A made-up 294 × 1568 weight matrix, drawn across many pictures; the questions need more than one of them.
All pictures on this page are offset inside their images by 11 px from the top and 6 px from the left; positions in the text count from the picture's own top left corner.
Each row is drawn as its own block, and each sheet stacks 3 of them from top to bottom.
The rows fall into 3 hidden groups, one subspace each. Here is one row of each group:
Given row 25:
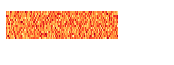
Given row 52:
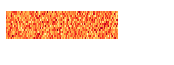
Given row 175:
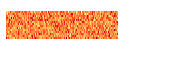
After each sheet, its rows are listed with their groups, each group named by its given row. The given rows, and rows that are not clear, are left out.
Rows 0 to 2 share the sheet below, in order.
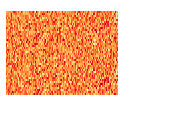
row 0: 52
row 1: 25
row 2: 52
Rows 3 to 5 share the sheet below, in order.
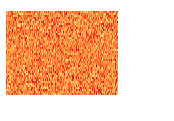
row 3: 25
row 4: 25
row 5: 25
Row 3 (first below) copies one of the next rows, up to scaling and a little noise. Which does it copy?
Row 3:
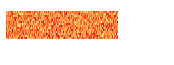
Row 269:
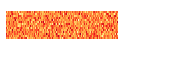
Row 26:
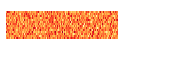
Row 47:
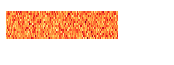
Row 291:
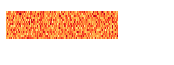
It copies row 269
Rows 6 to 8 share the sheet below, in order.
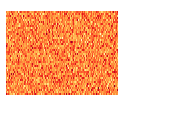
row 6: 25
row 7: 175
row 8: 175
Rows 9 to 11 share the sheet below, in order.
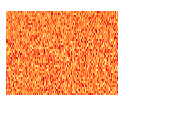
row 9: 52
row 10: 175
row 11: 25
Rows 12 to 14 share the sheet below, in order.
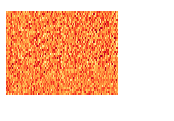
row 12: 52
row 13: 52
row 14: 25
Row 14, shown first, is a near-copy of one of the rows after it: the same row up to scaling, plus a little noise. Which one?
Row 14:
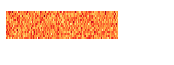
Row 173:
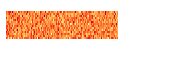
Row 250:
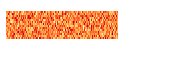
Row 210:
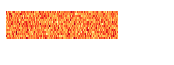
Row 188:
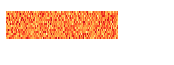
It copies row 173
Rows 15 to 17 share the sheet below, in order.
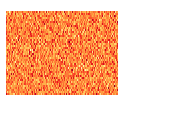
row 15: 25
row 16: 25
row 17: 175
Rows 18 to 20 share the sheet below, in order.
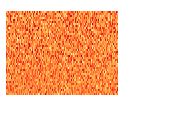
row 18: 25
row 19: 25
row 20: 175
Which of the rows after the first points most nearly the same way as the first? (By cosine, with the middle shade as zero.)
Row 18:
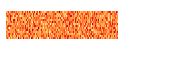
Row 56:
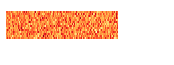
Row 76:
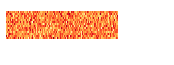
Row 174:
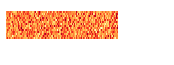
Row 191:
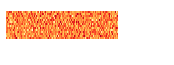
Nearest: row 76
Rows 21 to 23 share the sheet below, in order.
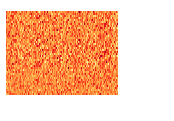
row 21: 52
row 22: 52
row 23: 175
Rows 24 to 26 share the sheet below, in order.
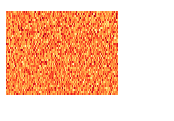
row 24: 52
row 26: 25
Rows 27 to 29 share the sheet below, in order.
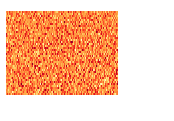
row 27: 175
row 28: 175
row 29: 52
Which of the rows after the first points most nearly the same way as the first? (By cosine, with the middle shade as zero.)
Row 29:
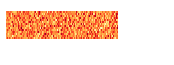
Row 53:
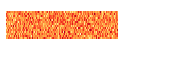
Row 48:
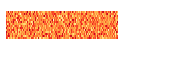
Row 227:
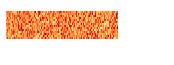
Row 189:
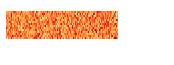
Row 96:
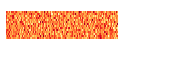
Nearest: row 227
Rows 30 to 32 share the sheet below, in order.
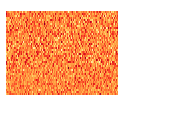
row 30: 175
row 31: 175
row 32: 175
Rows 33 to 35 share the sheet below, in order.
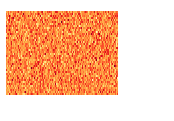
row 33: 175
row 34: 52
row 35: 25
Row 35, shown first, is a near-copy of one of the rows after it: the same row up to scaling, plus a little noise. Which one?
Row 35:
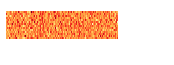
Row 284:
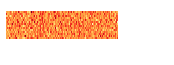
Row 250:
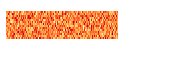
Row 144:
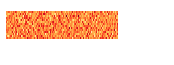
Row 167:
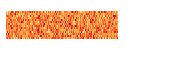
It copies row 284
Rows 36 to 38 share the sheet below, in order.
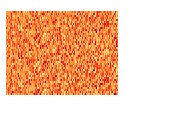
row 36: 52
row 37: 52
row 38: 52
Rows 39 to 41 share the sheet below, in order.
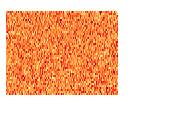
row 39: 25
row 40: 52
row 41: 25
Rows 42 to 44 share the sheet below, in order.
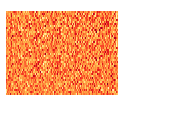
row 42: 52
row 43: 52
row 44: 175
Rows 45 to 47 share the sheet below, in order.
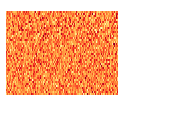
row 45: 52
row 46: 25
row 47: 25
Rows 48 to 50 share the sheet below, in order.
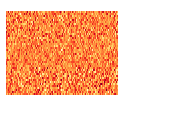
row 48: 25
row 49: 175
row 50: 52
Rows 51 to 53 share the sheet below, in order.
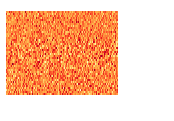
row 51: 25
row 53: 25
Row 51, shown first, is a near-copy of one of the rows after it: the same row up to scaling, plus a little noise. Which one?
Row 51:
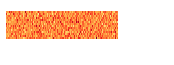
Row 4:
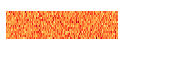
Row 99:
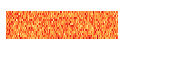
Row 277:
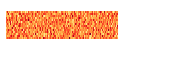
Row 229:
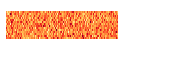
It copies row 4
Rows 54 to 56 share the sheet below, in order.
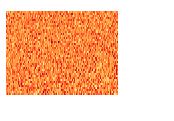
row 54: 175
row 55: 52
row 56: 52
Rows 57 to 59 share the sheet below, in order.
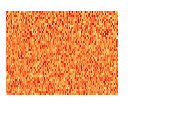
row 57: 25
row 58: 52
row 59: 175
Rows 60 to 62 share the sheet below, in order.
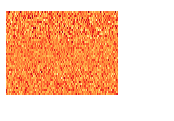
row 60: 25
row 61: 175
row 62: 175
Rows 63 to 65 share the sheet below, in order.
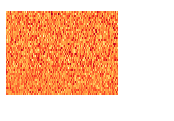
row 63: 52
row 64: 25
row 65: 175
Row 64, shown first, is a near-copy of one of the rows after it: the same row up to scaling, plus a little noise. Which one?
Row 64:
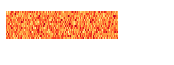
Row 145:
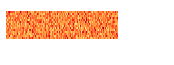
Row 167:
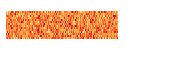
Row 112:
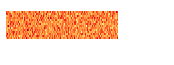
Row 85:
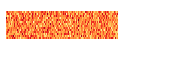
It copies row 167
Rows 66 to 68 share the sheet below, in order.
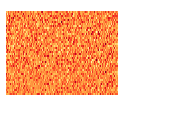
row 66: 175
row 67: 175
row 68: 175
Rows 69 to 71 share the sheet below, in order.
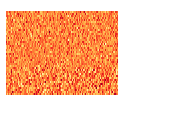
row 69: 25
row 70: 175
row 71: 52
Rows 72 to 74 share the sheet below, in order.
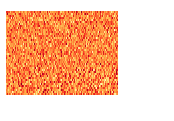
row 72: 175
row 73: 25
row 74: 52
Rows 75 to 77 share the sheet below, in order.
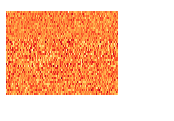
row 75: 175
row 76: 25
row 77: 175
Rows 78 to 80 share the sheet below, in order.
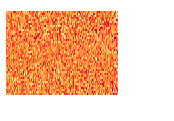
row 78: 52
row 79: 52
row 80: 25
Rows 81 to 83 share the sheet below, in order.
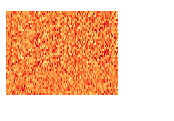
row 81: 52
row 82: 52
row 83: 25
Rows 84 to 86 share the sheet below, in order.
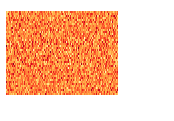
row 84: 25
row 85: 25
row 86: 175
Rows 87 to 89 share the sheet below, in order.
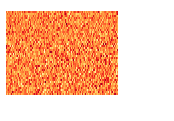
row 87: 25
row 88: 175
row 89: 52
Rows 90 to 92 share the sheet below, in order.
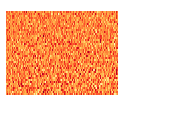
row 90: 52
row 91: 25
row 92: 52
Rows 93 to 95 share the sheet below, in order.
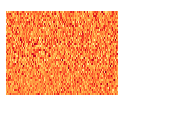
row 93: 25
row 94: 25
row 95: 175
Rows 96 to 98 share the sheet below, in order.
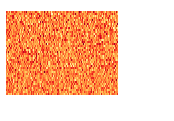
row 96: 52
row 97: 25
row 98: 25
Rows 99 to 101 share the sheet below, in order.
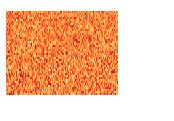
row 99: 25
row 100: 25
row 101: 25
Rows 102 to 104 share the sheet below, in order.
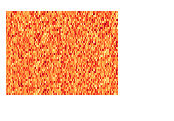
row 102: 52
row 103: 52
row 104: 52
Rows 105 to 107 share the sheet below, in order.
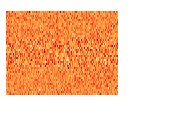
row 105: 25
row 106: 175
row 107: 175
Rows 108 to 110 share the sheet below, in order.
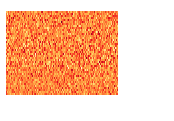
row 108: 175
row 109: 25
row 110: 175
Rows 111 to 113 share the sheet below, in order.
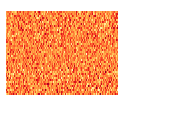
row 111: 52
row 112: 25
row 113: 175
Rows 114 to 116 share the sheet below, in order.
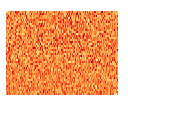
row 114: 25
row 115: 175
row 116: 52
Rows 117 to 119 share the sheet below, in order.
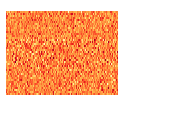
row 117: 175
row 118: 25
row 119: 175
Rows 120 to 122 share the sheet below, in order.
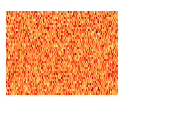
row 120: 175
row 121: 175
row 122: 175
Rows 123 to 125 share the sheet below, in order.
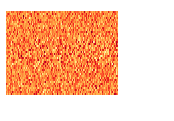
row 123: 25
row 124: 52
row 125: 52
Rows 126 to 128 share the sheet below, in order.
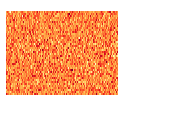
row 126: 25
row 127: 52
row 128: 175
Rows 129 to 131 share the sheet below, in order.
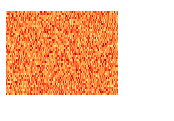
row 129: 25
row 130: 175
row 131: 25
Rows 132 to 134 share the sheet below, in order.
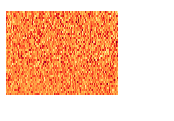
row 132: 25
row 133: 52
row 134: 175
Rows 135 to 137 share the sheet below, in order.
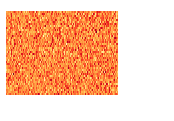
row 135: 52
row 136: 25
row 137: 175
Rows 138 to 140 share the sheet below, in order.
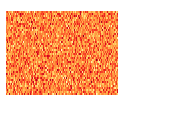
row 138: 25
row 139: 175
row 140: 25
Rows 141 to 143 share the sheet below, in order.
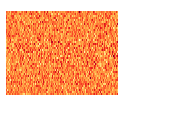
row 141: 52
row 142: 52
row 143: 25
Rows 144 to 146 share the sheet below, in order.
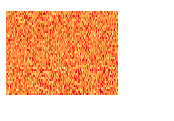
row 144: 25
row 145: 25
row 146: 25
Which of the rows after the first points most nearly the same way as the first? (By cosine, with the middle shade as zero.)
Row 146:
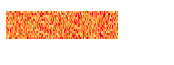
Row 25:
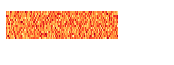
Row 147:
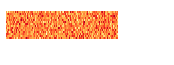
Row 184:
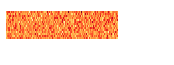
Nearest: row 147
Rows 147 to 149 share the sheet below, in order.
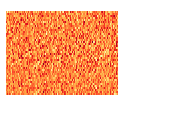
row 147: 25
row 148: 52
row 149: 52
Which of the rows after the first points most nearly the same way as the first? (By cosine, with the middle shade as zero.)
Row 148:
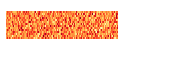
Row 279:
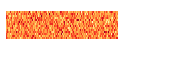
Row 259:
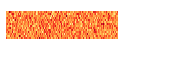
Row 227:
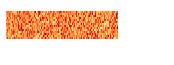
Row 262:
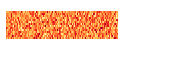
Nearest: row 227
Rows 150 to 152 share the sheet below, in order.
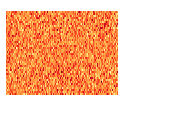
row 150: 52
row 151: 25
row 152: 25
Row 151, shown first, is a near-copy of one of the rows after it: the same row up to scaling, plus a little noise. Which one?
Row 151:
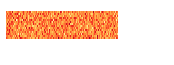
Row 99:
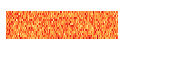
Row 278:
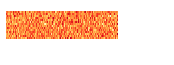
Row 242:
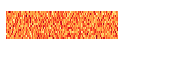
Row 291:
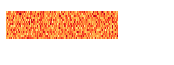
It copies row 99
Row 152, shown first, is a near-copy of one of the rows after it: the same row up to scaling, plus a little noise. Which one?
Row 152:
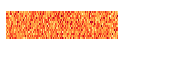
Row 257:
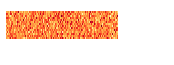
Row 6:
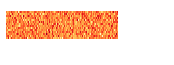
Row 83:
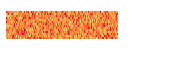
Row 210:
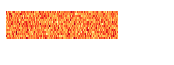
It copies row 257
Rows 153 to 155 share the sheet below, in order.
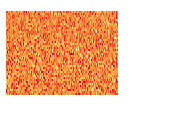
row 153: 52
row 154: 25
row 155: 175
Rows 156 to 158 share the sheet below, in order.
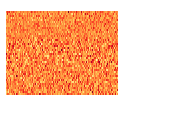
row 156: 175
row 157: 175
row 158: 25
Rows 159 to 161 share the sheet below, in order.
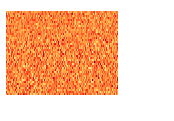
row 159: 175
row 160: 25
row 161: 25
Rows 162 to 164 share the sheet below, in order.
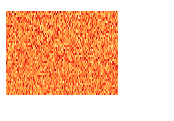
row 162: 25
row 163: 175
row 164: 25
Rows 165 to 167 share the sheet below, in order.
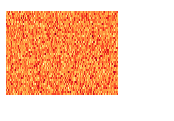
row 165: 25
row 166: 52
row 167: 25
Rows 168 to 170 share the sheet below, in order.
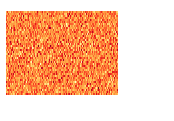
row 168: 25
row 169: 25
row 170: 175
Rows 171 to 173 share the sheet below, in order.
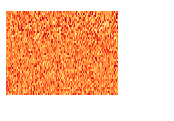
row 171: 52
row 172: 52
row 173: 25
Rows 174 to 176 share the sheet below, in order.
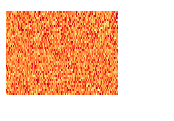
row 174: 52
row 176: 175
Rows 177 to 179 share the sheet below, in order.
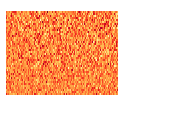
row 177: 52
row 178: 52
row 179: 175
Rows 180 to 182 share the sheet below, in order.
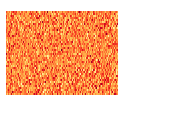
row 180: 52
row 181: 175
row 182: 52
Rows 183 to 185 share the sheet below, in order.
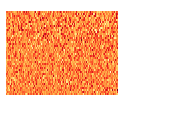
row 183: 52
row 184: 175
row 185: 25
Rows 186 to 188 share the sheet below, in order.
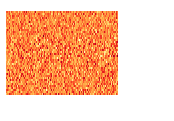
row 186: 52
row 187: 52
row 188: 25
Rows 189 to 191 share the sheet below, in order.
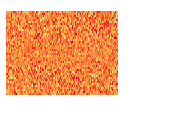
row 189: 52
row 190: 175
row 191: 25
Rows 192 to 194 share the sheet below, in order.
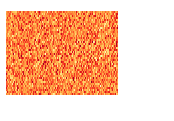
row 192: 52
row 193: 52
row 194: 25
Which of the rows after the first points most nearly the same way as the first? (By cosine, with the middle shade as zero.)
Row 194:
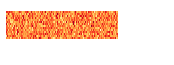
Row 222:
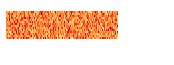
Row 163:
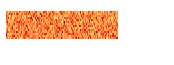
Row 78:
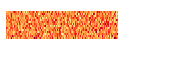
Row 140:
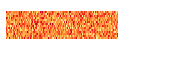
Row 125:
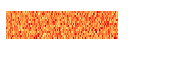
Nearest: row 140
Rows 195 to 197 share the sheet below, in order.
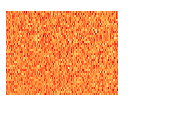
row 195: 52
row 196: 175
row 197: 175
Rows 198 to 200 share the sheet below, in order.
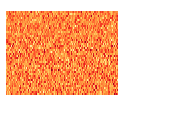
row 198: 175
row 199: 175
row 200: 52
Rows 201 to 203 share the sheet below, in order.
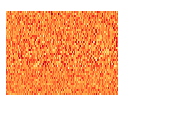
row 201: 52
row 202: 52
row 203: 175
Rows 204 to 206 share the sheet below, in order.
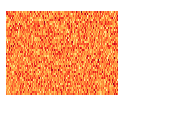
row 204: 175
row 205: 175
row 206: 52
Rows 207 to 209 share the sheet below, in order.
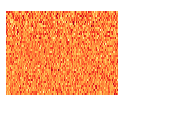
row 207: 25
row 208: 175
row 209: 52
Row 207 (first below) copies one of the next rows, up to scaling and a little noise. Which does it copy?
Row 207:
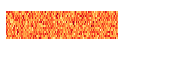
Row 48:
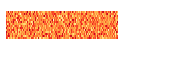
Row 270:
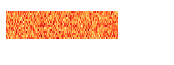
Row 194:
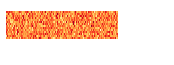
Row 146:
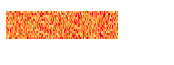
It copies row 194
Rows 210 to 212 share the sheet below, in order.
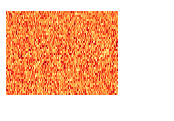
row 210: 25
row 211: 52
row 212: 25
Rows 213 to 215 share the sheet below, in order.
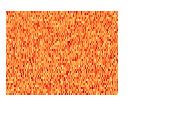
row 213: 175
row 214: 25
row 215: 25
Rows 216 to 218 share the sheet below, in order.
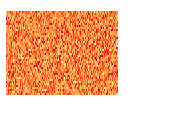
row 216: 175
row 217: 52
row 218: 175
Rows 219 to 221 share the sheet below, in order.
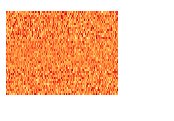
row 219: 25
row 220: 175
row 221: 175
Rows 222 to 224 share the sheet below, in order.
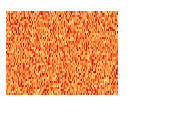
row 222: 25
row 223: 25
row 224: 52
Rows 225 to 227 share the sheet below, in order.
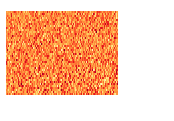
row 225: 52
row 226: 175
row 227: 52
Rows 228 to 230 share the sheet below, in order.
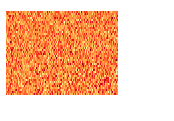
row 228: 175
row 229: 25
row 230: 52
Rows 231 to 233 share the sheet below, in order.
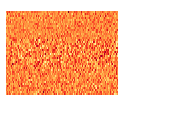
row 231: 175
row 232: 52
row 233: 52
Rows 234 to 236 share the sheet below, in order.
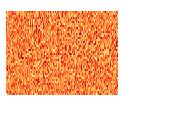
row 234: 25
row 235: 52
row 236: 175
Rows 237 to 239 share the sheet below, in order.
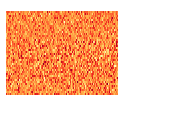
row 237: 175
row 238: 52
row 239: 175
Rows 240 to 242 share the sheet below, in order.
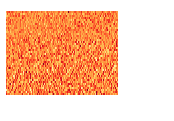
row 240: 175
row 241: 52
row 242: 25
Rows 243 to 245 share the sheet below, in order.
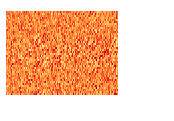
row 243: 52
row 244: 52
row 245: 52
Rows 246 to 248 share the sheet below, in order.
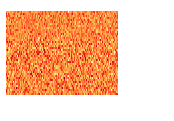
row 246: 175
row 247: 175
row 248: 175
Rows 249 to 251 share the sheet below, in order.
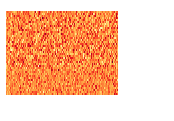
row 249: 52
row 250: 25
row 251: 52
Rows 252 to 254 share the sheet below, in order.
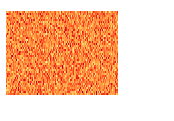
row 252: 25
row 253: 25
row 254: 25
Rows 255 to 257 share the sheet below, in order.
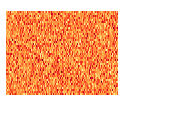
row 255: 52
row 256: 25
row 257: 25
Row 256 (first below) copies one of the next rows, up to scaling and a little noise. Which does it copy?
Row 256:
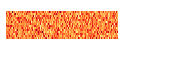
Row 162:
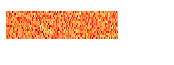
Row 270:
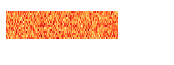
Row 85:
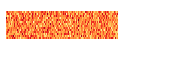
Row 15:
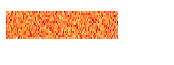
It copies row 162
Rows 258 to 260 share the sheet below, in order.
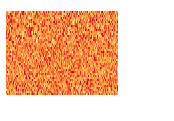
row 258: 25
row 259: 25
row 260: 25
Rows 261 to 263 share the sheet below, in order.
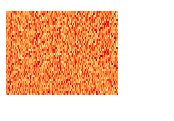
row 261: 52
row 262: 52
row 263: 25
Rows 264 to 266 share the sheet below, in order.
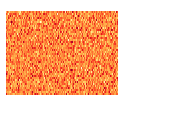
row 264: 25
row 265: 175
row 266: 175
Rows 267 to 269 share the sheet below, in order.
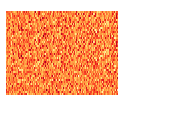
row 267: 52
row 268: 52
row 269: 25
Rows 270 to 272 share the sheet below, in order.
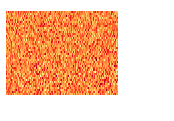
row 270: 25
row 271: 52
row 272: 52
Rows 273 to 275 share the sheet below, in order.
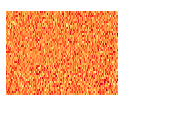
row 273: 25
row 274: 175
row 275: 52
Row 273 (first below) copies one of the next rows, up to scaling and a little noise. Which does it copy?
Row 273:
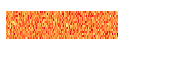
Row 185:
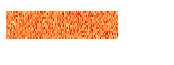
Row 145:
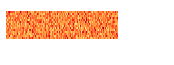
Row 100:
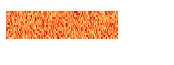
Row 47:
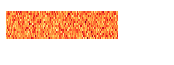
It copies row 185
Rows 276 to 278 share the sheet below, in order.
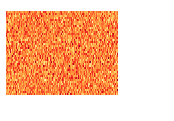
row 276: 175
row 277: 25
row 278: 25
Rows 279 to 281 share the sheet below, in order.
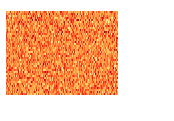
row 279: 175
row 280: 52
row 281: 25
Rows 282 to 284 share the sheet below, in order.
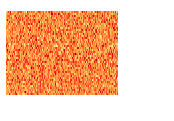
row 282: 52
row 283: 175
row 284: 25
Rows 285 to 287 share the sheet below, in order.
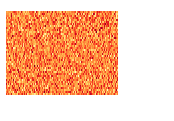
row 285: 52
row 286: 25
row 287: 25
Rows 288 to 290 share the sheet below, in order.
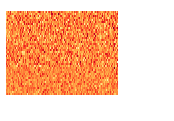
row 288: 52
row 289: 25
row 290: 52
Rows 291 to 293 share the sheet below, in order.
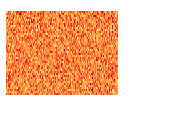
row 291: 25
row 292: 175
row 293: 175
